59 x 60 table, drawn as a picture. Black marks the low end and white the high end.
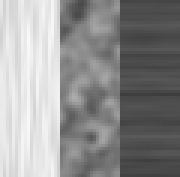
The table splits into one row of 3 panels. Panel 1,1: very high, streaked downward, faint in contrast. Panel 1,2: middling, blotchy. Panel 1,3: low, streaked across, faint in contrast.
